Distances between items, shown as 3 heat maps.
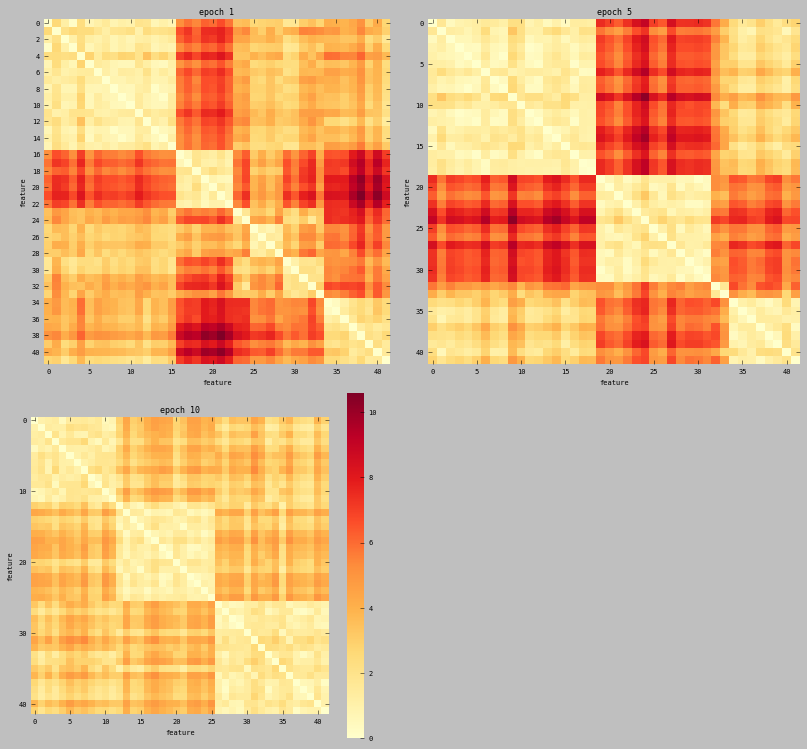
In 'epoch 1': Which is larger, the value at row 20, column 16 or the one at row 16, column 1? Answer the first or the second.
the second
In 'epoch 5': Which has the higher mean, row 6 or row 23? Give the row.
23
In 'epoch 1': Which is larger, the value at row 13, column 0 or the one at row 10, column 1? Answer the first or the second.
the second
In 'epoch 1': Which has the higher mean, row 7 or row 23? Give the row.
23
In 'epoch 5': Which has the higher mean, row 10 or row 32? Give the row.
32
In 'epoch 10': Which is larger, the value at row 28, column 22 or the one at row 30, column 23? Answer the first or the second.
the first
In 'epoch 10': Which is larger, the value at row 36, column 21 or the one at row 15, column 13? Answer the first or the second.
the first
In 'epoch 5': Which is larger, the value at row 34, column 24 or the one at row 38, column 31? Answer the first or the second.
the first
